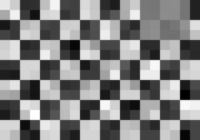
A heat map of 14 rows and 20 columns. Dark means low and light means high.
An odd patch, calmer than its surroundings, sits in the top right. On average the colour sits 50% of the way up the scale. The histogram has two humps. The top right is the smoothest part. The field is checkered.
